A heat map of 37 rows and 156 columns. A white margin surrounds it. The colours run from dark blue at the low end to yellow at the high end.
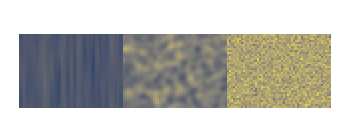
The table splits into one row of 3 panels. Panel 1,1: low, streaked downward, faint in contrast. Panel 1,2: middling, blotchy. Panel 1,3: high, fine-grained.
